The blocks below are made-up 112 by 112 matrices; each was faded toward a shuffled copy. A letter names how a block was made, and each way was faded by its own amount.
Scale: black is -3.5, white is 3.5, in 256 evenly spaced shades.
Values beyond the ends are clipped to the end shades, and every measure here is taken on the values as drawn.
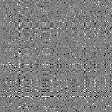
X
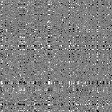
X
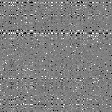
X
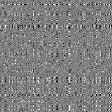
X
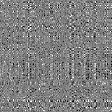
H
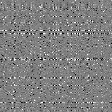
X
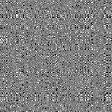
H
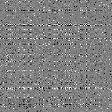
X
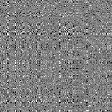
H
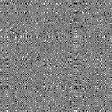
H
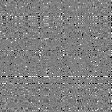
X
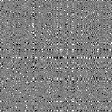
X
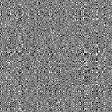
H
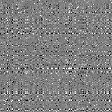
X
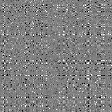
X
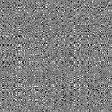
H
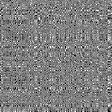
H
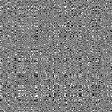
H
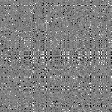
X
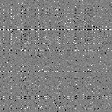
X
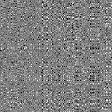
H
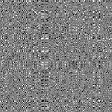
H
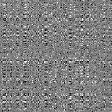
H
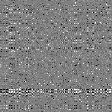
X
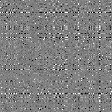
X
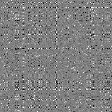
X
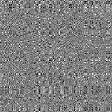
H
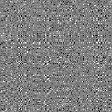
H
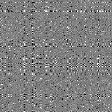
X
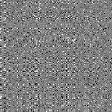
H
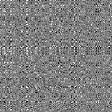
H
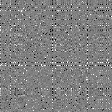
X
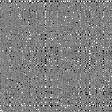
X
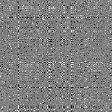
X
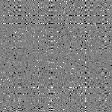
X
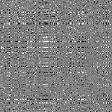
X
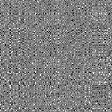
H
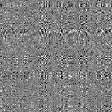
H
